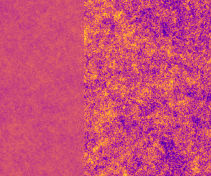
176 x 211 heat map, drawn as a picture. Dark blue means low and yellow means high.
A vertical seam about 40% of the way across splits the table, and the left part is calmer. Overall the values sit about 50% of the way up the scale. The texture is blotchy.
